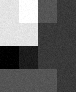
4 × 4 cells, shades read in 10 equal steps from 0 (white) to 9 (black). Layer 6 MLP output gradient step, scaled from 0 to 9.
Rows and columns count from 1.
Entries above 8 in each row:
0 0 1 0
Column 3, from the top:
6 7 7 6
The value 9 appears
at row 3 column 1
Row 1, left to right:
1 0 6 7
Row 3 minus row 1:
8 8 1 0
